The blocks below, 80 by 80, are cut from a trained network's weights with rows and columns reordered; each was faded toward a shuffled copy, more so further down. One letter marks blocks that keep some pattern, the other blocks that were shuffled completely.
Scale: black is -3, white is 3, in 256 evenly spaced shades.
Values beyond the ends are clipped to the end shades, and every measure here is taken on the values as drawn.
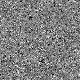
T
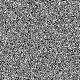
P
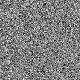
T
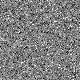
P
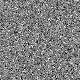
P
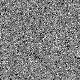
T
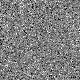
P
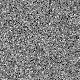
P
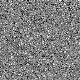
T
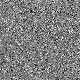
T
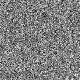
T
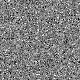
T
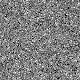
P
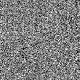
T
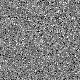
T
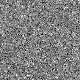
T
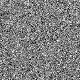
T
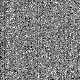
T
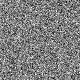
P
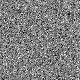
P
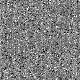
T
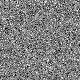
P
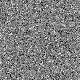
P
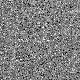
P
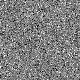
P
